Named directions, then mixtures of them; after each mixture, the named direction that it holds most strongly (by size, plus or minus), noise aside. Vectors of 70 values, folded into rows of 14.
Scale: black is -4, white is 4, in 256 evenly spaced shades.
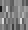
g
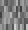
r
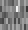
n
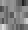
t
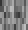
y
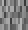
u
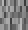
u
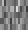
u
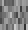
r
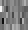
g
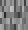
u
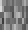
y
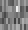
n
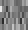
g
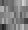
t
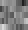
t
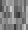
y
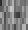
y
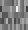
n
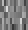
u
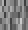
u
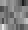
t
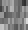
t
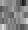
t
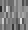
g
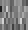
g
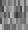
y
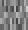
u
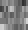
t
